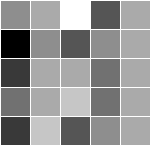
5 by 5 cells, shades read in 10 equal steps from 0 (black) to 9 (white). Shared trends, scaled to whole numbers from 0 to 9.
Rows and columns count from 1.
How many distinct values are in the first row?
4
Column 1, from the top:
5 0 2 4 2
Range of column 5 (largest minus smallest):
0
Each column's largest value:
5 7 9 5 6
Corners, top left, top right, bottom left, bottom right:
5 6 2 6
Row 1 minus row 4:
1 0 2 -1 0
